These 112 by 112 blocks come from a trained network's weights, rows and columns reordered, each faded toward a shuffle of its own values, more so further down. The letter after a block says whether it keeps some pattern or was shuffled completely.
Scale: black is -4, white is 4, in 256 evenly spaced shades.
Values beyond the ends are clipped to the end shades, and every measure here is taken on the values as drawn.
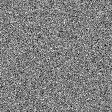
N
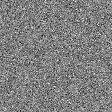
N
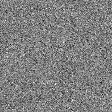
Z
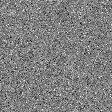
N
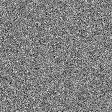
N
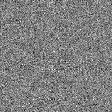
Z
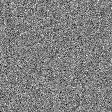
N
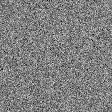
N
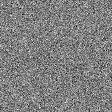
Z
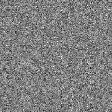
Z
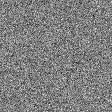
N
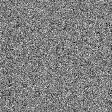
Z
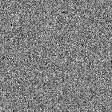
Z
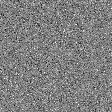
N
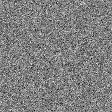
N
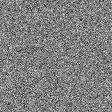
N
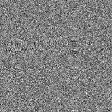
Z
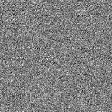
Z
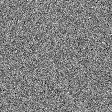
N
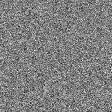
Z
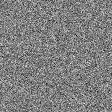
N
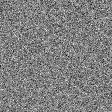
N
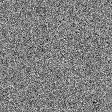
N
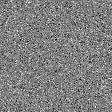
N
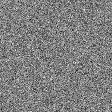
N
